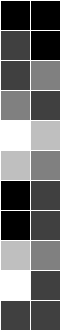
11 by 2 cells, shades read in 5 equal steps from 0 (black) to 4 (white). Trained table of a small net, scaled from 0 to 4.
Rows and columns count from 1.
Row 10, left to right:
4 1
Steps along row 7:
up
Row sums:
0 1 3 3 7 5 1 1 5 5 2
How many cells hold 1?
8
